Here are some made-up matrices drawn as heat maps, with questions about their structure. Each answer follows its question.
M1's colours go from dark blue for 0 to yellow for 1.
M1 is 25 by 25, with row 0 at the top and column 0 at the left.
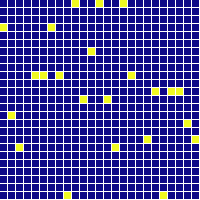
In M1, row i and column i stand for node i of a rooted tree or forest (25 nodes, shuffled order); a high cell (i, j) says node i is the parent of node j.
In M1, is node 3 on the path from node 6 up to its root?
yes
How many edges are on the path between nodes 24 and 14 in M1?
3
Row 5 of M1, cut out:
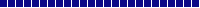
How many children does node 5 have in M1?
0
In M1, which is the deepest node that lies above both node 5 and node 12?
0
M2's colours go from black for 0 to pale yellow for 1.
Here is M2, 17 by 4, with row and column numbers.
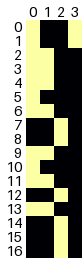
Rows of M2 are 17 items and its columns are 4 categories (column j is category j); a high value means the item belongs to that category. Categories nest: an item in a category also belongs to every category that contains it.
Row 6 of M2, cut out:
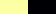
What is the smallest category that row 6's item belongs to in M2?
1
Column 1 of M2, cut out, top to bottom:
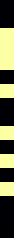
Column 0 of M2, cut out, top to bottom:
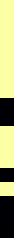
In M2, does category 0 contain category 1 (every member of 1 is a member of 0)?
yes
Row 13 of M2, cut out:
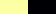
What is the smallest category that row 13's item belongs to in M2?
1
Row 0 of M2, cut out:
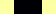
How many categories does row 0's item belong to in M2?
2
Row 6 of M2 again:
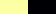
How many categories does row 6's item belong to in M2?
2
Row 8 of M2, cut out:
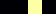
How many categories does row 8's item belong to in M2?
1
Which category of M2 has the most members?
0
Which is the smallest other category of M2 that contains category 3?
0
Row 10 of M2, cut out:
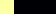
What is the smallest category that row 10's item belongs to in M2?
0
